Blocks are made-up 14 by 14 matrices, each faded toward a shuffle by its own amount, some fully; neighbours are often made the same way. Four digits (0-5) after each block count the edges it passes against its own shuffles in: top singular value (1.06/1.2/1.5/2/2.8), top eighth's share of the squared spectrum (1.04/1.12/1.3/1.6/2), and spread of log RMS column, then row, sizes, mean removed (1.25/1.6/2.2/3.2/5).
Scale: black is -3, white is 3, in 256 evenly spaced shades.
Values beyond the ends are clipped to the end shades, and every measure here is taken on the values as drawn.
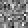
2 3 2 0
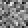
2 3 0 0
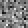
0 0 0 0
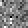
1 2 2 0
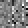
1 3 2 0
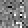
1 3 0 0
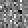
2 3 2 0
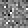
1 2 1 0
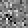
1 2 1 0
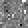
1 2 0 0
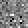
0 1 0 0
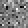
0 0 0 0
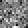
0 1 0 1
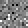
0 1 0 0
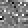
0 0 0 2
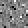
0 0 0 0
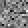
0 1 0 1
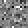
2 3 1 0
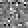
1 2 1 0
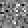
1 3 0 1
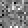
0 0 0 0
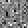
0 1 0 0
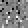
0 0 1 0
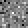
0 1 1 0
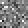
1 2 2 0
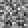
2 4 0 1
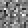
2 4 1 1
